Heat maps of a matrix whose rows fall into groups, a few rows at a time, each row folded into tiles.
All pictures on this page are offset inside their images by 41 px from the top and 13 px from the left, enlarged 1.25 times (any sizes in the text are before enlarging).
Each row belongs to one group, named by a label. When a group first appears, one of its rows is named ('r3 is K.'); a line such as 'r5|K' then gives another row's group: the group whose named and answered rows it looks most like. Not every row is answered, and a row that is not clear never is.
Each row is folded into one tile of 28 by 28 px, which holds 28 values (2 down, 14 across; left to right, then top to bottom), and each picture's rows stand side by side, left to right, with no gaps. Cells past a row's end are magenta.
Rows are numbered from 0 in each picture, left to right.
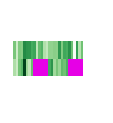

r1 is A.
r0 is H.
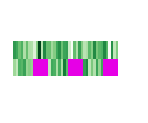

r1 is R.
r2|A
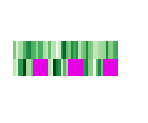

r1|H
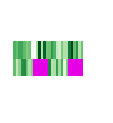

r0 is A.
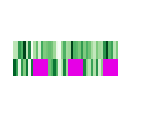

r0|A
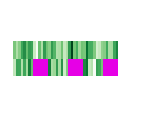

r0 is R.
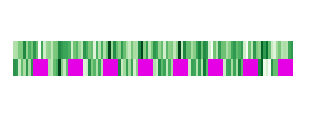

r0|A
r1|H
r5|R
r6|R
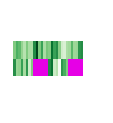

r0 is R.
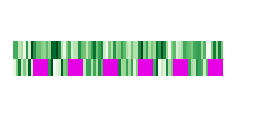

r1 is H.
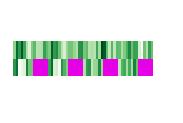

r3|R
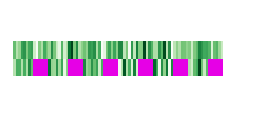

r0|R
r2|A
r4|A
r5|H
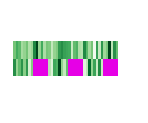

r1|H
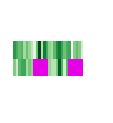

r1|H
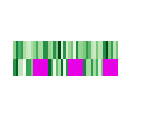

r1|A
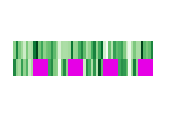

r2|R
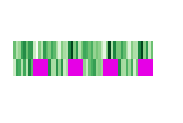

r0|R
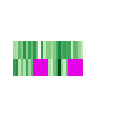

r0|A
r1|H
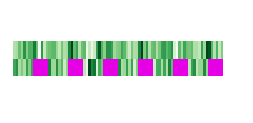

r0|A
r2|H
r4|R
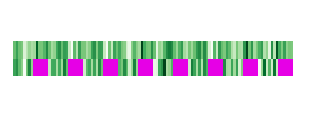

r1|R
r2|R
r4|H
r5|R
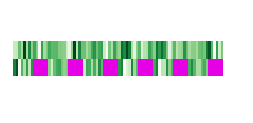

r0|A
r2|R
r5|A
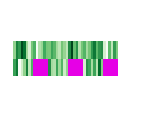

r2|R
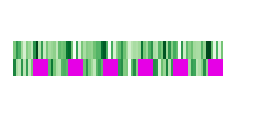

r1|A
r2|A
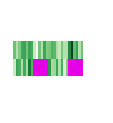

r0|R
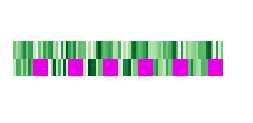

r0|R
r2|H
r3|H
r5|A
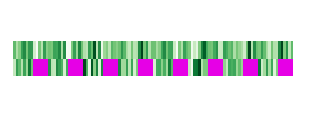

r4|R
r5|H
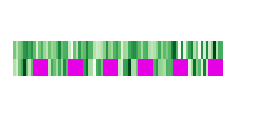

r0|H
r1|R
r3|H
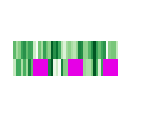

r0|R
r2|H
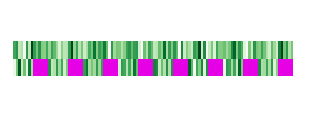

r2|A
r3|R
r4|A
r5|A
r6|R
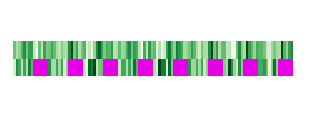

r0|R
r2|H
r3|R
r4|H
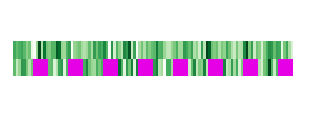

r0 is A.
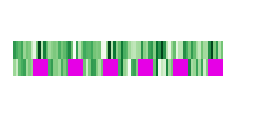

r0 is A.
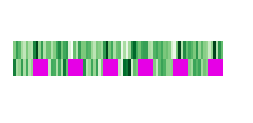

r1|R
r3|H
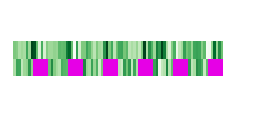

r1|A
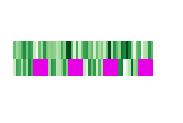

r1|A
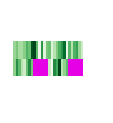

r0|A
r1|H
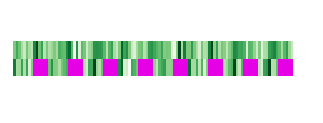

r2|H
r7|H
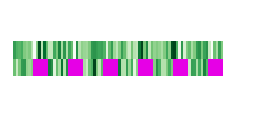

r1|A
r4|A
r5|R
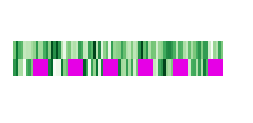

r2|A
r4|H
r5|R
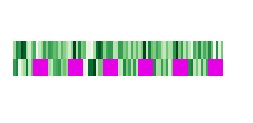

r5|A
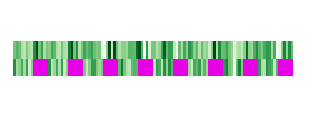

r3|A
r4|R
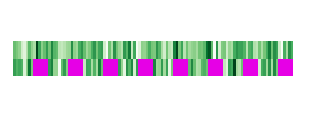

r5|A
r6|H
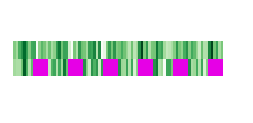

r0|H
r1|R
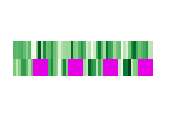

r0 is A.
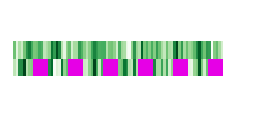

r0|H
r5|H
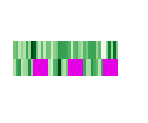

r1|H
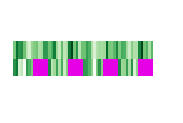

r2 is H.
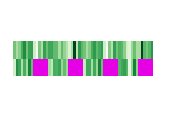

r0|R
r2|R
